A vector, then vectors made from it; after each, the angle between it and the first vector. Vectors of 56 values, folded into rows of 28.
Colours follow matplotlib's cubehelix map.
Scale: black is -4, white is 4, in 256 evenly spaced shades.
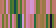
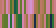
nearly parallel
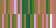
nearly opposite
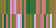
nearly opposite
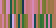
partly aligned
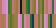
orthogonal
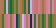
partly aligned
